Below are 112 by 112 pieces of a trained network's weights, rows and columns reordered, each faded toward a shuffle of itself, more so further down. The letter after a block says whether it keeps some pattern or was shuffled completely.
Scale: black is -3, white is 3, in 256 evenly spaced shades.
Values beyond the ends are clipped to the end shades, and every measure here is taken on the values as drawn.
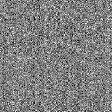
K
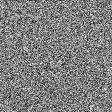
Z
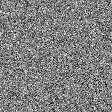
Z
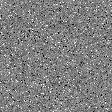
Z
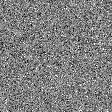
Z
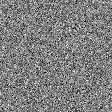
Z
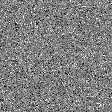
Z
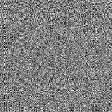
K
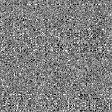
K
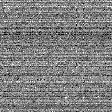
K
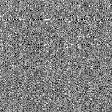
K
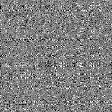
K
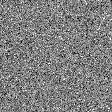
Z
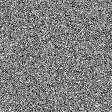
Z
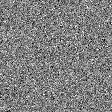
Z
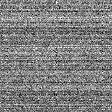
K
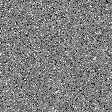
Z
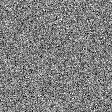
Z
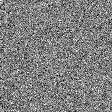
Z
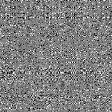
K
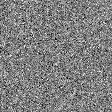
Z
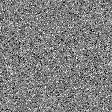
Z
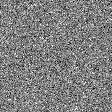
Z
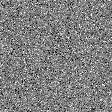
Z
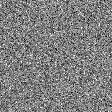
Z
